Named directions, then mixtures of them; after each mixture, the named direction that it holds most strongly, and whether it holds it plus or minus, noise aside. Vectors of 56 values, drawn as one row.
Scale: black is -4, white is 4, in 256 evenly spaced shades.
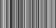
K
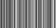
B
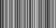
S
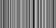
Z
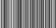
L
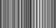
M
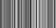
M, plus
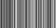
B, plus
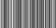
L, plus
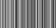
B, minus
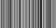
M, minus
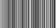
S, minus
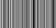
Z, plus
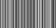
B, minus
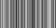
B, minus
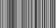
L, minus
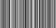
K, minus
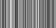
K, minus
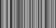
K, plus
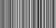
Z, plus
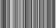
K, minus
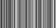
B, plus
